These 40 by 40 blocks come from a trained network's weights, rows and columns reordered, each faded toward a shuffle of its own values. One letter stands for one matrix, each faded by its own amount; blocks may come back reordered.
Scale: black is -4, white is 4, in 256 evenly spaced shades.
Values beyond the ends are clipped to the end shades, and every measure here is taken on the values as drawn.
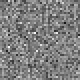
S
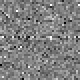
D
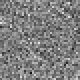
D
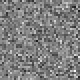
S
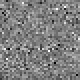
D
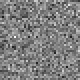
D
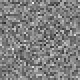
S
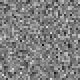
D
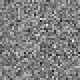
D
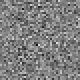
S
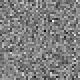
S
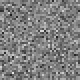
S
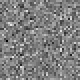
S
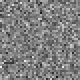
D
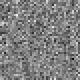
S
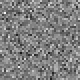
D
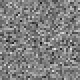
D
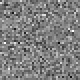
D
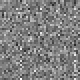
S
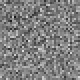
S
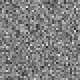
S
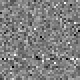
D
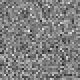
S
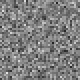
S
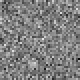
D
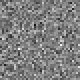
S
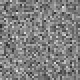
S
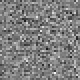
S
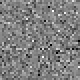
D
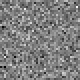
D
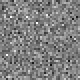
D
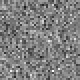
D
